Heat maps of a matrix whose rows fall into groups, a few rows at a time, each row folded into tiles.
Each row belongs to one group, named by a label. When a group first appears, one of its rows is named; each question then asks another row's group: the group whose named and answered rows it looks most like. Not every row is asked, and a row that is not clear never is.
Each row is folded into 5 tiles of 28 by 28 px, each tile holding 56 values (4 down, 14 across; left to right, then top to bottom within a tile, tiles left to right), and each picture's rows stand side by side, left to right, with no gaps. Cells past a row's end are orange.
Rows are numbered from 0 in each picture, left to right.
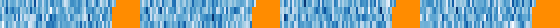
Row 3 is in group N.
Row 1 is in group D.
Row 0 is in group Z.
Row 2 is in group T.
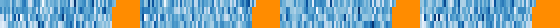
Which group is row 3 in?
T
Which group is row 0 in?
T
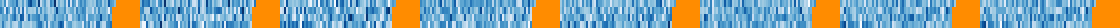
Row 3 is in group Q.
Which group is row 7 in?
D
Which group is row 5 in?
T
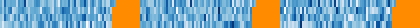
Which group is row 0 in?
T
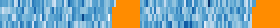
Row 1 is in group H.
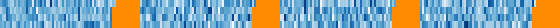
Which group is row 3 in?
H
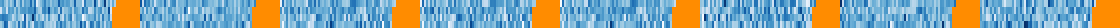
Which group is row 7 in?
H
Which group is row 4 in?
Z
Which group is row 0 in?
Q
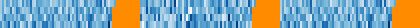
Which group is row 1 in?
Z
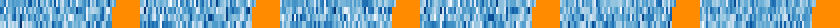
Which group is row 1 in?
D
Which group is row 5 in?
Z
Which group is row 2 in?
H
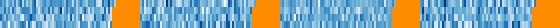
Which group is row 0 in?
Q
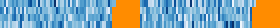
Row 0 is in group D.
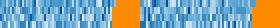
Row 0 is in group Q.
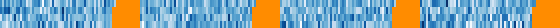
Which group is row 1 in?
Z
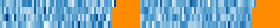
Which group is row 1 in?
N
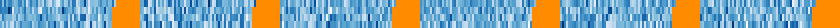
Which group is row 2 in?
Z
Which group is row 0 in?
T
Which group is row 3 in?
Q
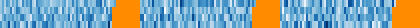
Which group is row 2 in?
H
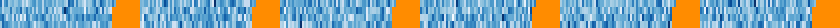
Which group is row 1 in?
T
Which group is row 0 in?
H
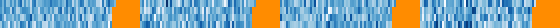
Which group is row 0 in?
Q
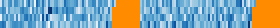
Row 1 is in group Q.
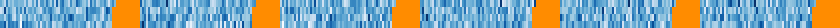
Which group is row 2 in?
Z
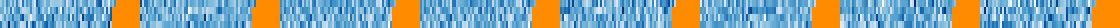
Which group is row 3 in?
Q
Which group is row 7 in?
D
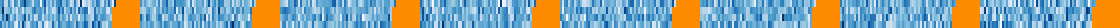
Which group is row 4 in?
H
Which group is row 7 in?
D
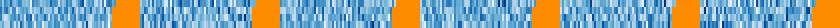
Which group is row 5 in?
D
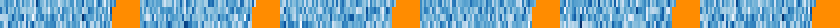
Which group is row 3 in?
Q
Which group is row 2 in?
D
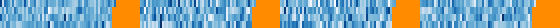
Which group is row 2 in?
D
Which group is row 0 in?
Z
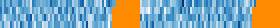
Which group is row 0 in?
Q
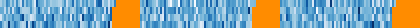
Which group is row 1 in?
D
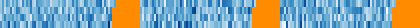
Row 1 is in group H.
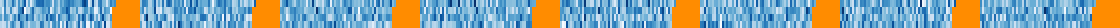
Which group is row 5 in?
D
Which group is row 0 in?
T
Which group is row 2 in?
N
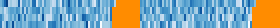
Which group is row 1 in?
Q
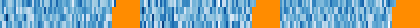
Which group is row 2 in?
Q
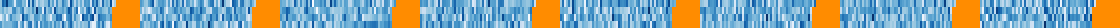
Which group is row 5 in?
N
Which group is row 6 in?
Q
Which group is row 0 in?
N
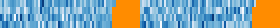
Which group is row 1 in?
D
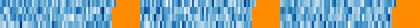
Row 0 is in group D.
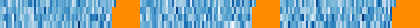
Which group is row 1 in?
N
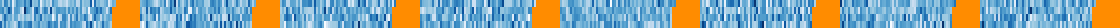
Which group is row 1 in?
Z
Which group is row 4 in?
N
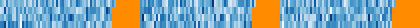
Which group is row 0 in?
D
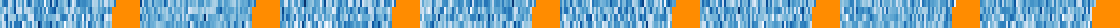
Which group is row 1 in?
Z
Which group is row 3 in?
T
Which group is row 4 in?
Q
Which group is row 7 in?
Q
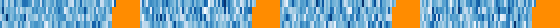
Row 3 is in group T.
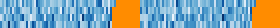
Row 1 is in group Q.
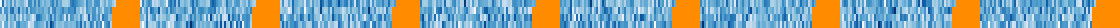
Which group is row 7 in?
Q
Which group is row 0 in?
Z
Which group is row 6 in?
H
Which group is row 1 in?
Z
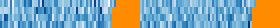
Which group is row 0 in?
T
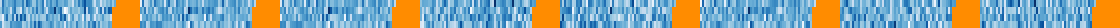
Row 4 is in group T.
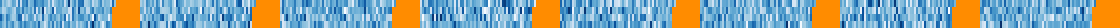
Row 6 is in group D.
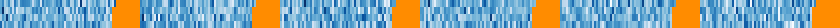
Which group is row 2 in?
T
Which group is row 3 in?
Z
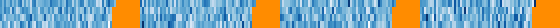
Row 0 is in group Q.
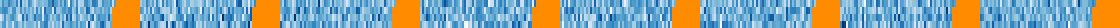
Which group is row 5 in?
D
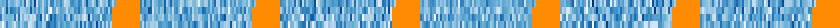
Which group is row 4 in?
N
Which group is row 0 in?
Z
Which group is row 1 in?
T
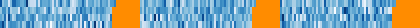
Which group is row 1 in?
T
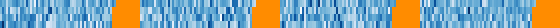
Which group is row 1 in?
N
